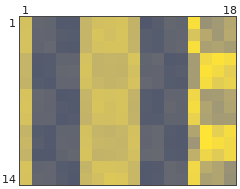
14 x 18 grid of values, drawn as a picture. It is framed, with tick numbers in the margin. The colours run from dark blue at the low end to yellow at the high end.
Average level on the scale: 60%. Histogram: two levels. Stripes: upright, repeating 2 times. Seam: vertical, 80% of the way across, the left part calmer.
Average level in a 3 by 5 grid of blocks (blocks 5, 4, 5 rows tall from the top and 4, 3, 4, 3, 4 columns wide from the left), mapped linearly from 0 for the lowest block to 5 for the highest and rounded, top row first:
13405 / 13404 / 13405
